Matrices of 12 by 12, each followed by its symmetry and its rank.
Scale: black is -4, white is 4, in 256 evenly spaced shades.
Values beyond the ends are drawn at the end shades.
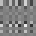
neither, rank one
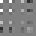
symmetric, rank one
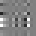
neither, rank one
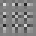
symmetric, rank one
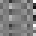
neither, rank one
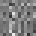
neither, rank two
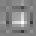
symmetric, rank one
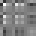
symmetric, rank one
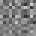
neither, rank two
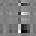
neither, rank one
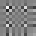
symmetric, rank one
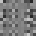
neither, rank two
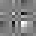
symmetric, rank one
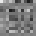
neither, rank two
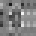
neither, rank two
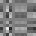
neither, rank one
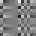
neither, rank one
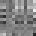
neither, rank two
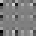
neither, rank one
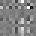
neither, rank two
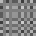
symmetric, rank one
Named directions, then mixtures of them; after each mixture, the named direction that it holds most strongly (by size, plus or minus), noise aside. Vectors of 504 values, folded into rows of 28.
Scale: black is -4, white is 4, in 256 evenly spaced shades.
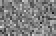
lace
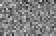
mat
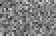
mat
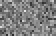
lace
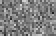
lace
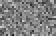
lace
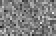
lace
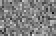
lace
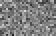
mat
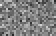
mat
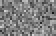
lace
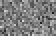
lace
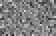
lace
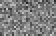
mat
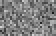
lace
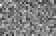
mat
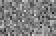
lace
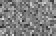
lace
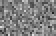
lace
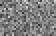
mat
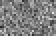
lace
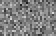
mat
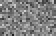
mat
